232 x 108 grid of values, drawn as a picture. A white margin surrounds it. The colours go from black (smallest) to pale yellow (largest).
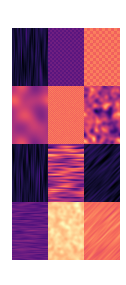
It is made of 4 by 3 panels. Panel 1,1: very low, streaked downward, faint in contrast. Panel 1,2: low, checkered, faint in contrast. Panel 1,3: high, checkered, faint in contrast. Panel 2,1: middling, smooth. Panel 2,2: high, checkered, faint in contrast. Panel 2,3: middling, blotchy, strong in contrast. Panel 3,1: very low, streaked downward, faint in contrast. Panel 3,2: middling, streaked across, strong in contrast. Panel 3,3: very low, slanting up to the right, faint in contrast. Panel 4,1: low, streaked across, faint in contrast. Panel 4,2: very high, blotchy, faint in contrast. Panel 4,3: high, slanting up to the right, faint in contrast.
